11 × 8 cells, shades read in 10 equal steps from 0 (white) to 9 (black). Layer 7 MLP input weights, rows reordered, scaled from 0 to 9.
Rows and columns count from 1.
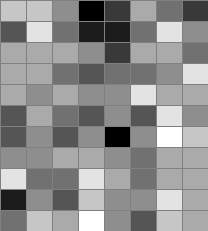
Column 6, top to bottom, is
3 5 3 5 1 6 4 5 5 4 6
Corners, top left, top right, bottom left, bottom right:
2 7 5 3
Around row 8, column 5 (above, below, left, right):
9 3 3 5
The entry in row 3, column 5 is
7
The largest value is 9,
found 2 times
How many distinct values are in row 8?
3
